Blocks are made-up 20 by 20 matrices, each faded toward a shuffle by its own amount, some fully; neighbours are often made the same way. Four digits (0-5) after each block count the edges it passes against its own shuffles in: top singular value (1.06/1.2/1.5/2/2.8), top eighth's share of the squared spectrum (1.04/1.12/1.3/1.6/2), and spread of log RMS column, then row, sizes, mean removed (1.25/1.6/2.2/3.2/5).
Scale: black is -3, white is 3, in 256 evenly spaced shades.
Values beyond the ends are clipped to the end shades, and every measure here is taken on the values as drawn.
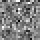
2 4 1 1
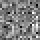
2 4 2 2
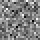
1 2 0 0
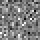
1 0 0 0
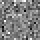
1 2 0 0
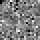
0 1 0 0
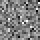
0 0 0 0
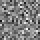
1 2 0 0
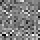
3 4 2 1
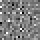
2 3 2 1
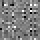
3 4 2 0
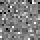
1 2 0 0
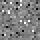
0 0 0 0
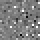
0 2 1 0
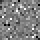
0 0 0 0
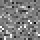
0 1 0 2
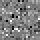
0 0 0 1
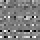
3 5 1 3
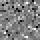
0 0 0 0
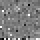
3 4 0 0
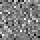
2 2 0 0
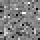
1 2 0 0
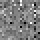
2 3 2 0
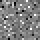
0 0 0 0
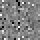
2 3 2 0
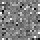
2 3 1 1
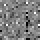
2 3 2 0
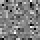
2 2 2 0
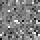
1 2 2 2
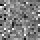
1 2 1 0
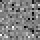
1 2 1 1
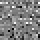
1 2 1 2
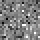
0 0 0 0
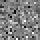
0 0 0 1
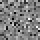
0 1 0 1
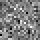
1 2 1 0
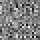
3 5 1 2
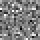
2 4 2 1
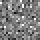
1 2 0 0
